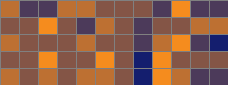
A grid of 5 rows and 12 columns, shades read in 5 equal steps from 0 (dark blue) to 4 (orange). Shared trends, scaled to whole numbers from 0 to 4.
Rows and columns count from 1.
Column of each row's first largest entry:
10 3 10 3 9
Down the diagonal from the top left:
3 2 2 2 3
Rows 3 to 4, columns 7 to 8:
2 1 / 2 0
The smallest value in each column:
2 1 1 2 1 2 2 0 1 2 1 0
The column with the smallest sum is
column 8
